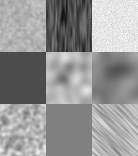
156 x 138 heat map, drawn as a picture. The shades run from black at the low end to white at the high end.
The table splits into 3 rows of 3 panels. Panel 1,1: high, blotchy, faint in contrast. Panel 1,2: low, streaked downward. Panel 1,3: very high, fine-grained, faint in contrast. Panel 2,1: low, flat. Panel 2,2: high, smooth. Panel 2,3: middling, smooth. Panel 3,1: high, blotchy. Panel 3,2: middling, flat. Panel 3,3: high, slanting down to the right.
